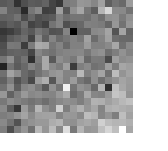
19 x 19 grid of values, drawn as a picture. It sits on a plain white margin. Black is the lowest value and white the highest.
Odd rows or columns: none. Grain: fine. Mirror symmetry: none. Ninth with the highest average: bottom right. Slope: up to the bottom right.
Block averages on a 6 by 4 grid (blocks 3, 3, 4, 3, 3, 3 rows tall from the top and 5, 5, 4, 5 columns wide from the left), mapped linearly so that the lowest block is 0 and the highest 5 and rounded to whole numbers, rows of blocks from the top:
0123
0112
1323
2333
2334
2445
